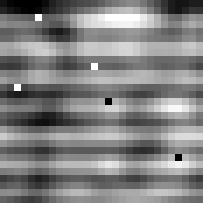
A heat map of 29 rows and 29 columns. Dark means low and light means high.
Stripes: horizontal, repeating 7 times. Average level on the scale: 50%. Lone odd cells: 5, 3 higher and 2 lower than their neighbours. Ninth with the highest average: top middle.
